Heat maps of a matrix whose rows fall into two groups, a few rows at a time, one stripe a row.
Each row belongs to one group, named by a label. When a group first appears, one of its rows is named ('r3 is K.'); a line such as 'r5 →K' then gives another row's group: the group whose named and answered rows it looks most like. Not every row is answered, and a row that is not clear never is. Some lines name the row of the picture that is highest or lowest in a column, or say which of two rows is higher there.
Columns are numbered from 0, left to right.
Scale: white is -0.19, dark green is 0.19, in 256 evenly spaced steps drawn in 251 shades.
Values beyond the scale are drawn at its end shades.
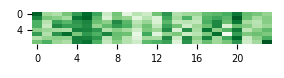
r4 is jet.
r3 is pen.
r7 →jet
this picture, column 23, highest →7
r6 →jet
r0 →jet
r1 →jet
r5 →pen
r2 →pen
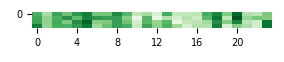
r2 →pen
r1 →pen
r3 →pen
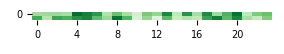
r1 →pen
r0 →jet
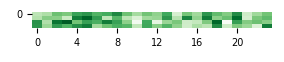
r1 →jet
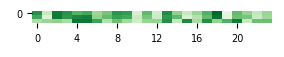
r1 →pen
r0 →pen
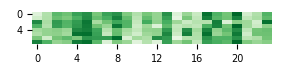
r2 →pen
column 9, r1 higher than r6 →Yes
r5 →jet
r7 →jet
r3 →pen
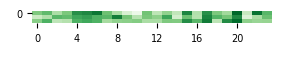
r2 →jet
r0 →jet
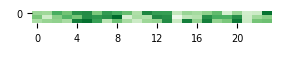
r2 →jet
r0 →pen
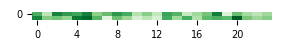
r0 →pen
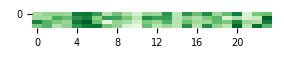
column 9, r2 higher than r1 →No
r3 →jet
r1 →pen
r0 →jet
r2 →jet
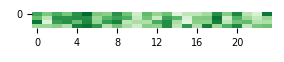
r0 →pen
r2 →pen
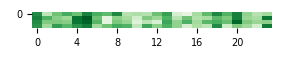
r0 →pen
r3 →pen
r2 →jet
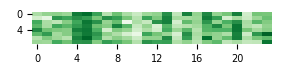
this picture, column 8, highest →3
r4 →jet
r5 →jet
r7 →pen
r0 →jet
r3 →pen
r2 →jet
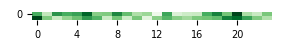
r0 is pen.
